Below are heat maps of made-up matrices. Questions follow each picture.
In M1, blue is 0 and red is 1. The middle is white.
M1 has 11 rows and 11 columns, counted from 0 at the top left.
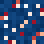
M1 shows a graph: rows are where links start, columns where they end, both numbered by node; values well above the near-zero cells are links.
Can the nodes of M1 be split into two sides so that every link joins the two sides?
no
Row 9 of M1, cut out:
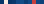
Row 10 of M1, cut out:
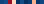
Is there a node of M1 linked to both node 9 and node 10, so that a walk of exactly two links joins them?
yes
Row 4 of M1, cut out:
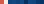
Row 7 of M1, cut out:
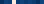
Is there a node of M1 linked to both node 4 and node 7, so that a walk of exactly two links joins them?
no
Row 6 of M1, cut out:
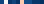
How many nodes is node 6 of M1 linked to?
2
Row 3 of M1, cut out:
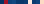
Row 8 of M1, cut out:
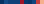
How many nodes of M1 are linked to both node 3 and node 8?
1
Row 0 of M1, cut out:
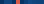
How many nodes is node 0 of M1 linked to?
1
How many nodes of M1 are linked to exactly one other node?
3
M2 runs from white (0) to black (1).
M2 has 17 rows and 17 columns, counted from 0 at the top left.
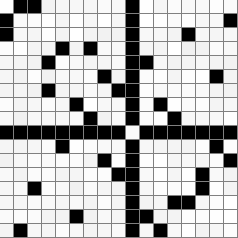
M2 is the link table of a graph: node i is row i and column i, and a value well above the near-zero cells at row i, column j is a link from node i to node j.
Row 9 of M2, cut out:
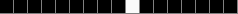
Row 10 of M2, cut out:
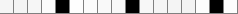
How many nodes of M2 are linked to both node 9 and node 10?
2
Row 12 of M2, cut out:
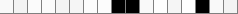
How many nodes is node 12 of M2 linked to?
3
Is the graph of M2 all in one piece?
yes
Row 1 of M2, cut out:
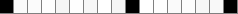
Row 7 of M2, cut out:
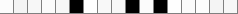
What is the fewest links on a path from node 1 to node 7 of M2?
2
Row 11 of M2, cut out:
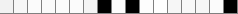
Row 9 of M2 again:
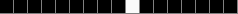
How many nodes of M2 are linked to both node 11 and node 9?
2
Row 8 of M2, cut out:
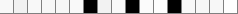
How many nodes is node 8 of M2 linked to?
3
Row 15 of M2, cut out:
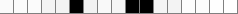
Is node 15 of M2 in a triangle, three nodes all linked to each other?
yes
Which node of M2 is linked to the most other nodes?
node 9
